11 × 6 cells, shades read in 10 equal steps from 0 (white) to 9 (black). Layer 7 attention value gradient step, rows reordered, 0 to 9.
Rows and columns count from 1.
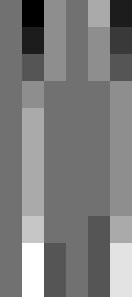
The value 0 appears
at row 10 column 2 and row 11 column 2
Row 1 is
5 9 4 5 3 8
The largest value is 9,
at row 1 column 2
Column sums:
55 41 54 55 54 46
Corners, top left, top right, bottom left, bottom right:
5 8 5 1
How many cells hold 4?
11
